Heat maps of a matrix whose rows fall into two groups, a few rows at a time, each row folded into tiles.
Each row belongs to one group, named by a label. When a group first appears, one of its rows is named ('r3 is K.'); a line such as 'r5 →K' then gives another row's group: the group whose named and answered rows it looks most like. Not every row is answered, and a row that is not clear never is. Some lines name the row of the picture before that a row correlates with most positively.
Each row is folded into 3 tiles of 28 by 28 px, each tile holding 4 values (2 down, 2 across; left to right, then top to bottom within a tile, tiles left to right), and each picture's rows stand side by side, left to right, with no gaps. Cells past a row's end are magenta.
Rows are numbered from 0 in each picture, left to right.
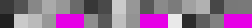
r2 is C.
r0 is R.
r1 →R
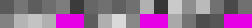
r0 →R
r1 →R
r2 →C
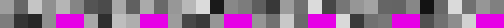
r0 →C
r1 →R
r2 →C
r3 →R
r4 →C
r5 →R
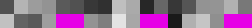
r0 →C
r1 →R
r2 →R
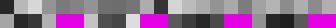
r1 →C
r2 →C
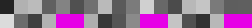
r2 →C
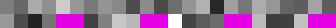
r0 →C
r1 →R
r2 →C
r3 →C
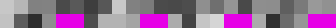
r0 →C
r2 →R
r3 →C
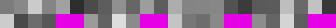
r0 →C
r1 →R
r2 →C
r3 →R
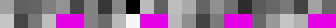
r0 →C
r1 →R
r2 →C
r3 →R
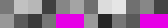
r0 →C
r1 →C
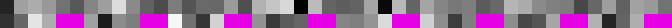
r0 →R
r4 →R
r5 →C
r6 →C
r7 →C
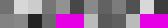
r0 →C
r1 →C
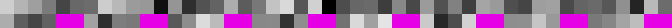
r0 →C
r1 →C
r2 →R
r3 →C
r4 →R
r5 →C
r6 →R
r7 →R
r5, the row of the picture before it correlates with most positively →1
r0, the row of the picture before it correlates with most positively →0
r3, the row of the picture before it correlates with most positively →0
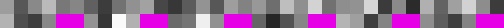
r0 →C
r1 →R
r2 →R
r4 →C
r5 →C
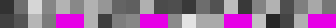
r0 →R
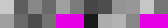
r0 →C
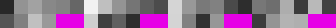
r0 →R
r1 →C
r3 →R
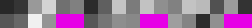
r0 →R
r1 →R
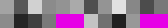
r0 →C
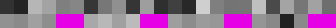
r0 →R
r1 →R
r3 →C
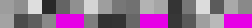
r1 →C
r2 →R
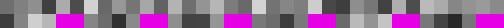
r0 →R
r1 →C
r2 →C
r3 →C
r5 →C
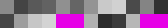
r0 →R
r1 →C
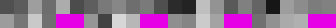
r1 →R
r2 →R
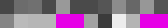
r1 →R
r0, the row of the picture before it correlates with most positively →0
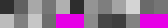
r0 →R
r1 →C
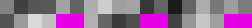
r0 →R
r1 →C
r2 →R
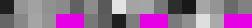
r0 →R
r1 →C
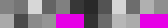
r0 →C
